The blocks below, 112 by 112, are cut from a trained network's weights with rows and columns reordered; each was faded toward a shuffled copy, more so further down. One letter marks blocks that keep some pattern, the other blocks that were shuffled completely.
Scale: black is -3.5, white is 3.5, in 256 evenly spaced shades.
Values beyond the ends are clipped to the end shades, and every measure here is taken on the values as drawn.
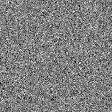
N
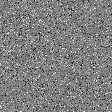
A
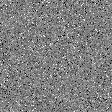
A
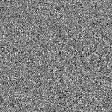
N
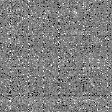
N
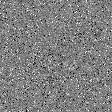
A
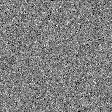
A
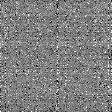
N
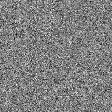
N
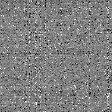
N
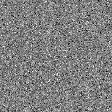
N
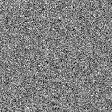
N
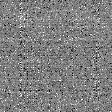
N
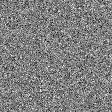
A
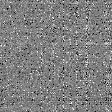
N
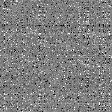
N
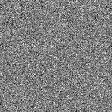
N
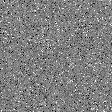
A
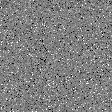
A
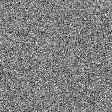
A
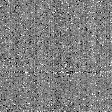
N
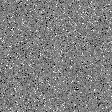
A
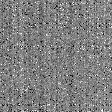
N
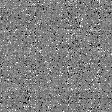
N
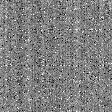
N
